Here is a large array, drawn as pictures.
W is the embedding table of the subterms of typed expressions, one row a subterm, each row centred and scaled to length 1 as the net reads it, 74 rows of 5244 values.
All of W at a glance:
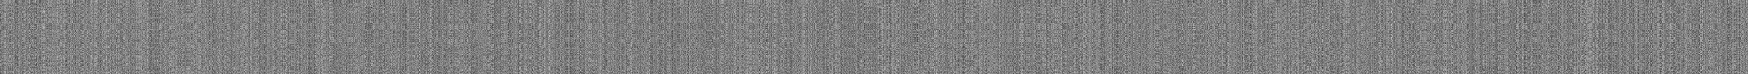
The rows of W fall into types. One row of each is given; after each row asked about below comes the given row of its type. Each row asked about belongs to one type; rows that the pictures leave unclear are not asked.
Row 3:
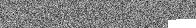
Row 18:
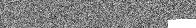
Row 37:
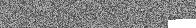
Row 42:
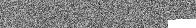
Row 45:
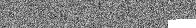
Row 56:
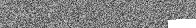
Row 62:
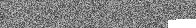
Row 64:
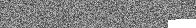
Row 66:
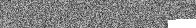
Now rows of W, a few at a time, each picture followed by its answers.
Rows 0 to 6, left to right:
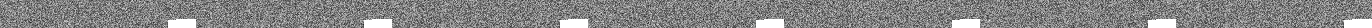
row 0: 3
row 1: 45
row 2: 56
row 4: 64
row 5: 66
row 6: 56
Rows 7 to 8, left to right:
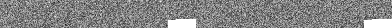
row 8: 37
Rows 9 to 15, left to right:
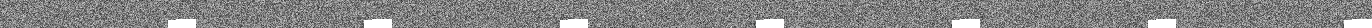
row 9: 3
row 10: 66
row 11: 64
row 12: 56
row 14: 62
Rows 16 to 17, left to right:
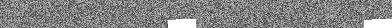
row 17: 42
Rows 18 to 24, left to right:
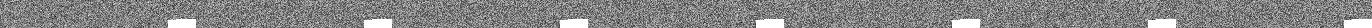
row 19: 62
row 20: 37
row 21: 66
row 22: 56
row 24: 37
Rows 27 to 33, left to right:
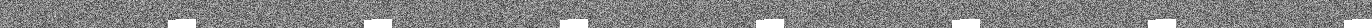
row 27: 64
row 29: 18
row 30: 62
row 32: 37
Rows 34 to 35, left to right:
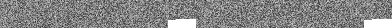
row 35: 3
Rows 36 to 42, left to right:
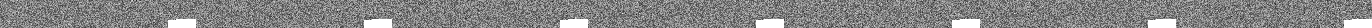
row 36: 3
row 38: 64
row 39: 37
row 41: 37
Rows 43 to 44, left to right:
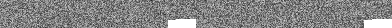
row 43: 42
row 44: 66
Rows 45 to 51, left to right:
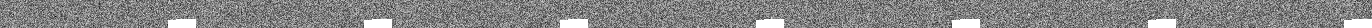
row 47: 18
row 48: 64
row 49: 66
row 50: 62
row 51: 3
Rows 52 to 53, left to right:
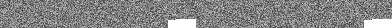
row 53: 3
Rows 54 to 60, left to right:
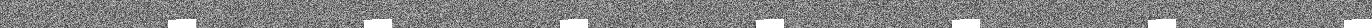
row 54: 62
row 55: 42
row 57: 56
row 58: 45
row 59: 37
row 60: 3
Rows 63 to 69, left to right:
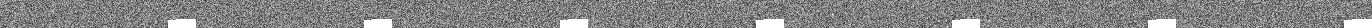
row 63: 56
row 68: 66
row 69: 66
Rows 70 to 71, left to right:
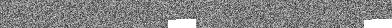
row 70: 62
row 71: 42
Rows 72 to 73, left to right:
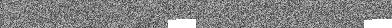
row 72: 18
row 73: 62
